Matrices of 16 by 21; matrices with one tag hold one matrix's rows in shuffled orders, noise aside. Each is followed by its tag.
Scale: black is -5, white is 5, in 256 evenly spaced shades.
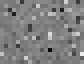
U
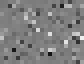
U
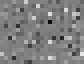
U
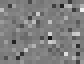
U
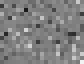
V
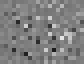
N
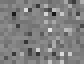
N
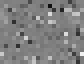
U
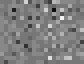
N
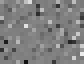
V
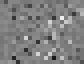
N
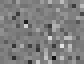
N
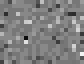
V
